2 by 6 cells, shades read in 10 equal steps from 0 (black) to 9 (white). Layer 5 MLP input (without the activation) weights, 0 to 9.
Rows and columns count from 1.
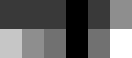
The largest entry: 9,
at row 2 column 6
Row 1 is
2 2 2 0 2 5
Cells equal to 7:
1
